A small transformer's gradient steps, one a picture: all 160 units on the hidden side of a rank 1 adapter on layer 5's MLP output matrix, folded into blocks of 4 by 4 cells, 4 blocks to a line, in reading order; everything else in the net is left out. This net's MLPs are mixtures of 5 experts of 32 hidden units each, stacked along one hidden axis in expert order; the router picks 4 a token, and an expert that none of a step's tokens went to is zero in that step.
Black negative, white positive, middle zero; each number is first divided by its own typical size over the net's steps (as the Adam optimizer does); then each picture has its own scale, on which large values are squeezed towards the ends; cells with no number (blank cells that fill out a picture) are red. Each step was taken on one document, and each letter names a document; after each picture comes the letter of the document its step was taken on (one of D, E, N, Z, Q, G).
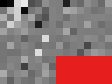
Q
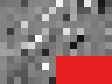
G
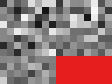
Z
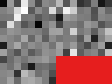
Q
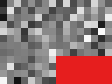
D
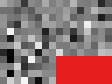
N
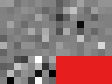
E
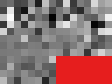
D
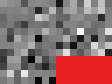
G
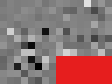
G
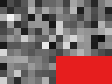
D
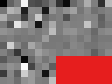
Q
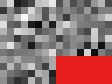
Z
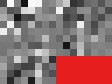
E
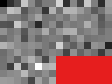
Q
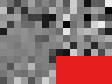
D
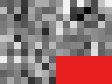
N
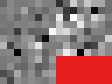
E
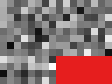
Z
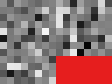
E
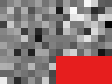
D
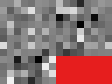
E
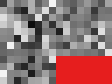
Z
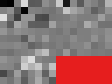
Q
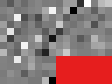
G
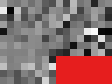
D
